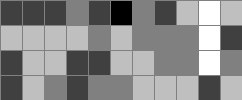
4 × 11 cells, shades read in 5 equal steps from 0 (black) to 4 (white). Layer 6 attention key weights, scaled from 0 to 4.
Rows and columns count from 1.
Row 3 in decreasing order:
4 3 3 3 3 2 2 2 1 1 1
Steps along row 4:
up down down up same up same same down up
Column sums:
6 10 9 7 6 8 10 8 10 13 9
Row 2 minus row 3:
2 0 0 2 1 0 -1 0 0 0 -1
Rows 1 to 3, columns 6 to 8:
0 2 1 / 3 2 2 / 3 3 2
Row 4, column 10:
1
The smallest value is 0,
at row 1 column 6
